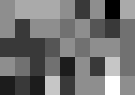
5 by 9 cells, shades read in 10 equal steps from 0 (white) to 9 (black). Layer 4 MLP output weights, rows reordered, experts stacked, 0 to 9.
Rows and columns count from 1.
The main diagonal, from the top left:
4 7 7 5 7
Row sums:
40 46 49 47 44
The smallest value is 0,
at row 5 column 8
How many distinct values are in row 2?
4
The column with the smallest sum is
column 4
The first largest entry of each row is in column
8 2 1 5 1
